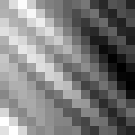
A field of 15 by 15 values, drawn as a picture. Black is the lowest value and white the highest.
Values rise toward the left. There are no lone odd cells. Streaks slant down to the right. The ninth with the lowest average is the middle right.
